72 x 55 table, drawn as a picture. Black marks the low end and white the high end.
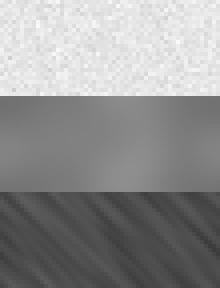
It is made of 3 by 1 panels. Panel 1,1: very high, fine-grained, faint in contrast. Panel 2,1: middling, smooth, faint in contrast. Panel 3,1: low, slanting down to the right, faint in contrast.
